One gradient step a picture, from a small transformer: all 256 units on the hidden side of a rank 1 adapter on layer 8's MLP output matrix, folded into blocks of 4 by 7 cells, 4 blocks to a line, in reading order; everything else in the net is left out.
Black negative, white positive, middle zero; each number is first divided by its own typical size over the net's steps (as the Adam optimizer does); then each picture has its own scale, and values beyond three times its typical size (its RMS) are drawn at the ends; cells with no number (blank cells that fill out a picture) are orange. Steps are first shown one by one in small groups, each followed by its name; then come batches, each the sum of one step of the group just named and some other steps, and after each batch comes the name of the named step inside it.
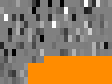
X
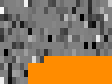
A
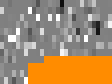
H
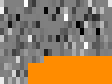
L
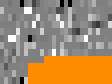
H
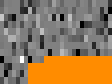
H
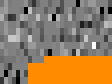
H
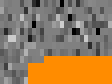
H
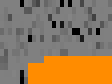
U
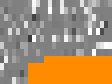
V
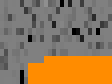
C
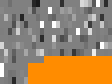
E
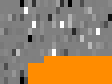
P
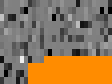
V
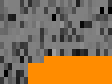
P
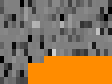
P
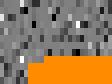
E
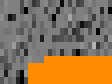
C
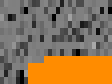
C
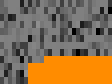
U
